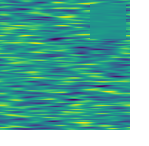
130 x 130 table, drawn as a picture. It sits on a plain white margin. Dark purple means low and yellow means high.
There is no overall slope. An odd patch, calmer than its surroundings, sits in the top right. The histogram is bell-shaped. The top right is the calmest part. The halves do not mirror each other. The grain runs across in streaks.
